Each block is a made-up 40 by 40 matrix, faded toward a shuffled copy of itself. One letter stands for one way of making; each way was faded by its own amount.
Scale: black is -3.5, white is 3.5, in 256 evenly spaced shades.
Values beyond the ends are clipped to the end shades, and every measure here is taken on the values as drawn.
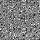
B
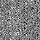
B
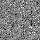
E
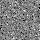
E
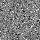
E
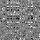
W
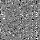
B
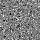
E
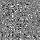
B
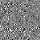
W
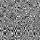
W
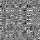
W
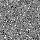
E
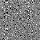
B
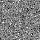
E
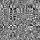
W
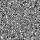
E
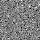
E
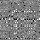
W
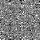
B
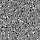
E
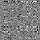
W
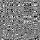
W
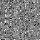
B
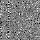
B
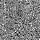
E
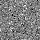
E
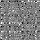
W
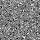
E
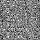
B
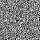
B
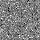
E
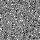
E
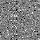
B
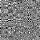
W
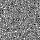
E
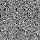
B
